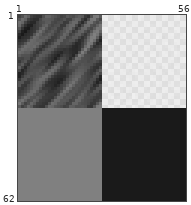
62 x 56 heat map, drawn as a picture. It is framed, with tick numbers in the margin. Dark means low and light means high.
It is made of 2 by 2 panels. Panel 1,1: low, slanting up to the right. Panel 1,2: very high, checkered, faint in contrast. Panel 2,1: middling, flat. Panel 2,2: very low, flat.
